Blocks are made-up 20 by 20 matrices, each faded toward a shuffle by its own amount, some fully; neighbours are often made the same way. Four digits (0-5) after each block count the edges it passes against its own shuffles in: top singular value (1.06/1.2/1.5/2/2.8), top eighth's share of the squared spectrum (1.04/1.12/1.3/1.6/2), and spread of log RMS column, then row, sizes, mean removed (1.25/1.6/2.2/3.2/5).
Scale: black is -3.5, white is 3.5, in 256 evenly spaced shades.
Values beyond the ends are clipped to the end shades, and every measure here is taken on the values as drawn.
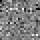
1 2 1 1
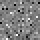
1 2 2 0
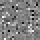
1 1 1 0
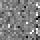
2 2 1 0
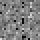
2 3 1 0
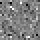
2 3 0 0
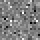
0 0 0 0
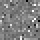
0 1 0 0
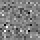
1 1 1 1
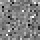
0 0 1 0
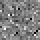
0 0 0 0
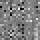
2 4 2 1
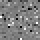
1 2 0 0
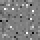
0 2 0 0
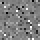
0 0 0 0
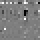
3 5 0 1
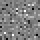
0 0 0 1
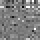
3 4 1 2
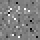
1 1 0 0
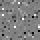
0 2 0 0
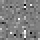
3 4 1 1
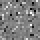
1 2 0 0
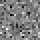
1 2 0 1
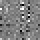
3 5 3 1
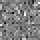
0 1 0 0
